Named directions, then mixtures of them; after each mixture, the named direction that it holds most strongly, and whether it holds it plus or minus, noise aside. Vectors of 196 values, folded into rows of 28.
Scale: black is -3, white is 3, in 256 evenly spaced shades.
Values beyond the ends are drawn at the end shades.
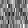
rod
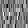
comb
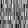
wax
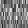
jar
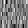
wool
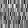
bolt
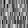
wool, minus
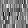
comb, minus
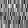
bolt, plus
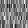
bolt, minus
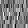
comb, plus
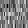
comb, plus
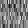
bolt, minus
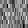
rod, minus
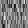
bolt, minus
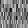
jar, minus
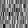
comb, minus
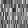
jar, plus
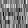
comb, minus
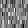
wool, plus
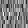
comb, plus
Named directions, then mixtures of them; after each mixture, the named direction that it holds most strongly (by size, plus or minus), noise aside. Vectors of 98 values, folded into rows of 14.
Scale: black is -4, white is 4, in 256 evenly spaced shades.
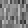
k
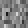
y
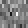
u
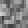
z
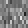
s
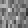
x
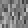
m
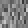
m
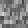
z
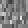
z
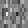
y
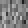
y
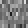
u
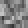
z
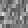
m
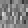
m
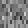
s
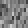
m
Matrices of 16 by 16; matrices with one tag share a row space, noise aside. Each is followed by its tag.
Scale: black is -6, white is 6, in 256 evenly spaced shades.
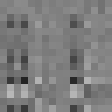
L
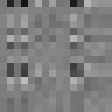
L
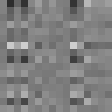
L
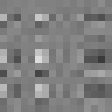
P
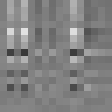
L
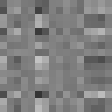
P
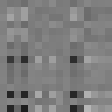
L
